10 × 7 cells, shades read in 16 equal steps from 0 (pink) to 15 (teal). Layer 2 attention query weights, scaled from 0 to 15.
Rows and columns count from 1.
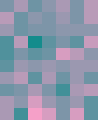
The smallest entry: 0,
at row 10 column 3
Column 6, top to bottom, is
8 8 7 10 4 6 6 5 6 2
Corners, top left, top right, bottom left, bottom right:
8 4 5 10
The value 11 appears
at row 4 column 1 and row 5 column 1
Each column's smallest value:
4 4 0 2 2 2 3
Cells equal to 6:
10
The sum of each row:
46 46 52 61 51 48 49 51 44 39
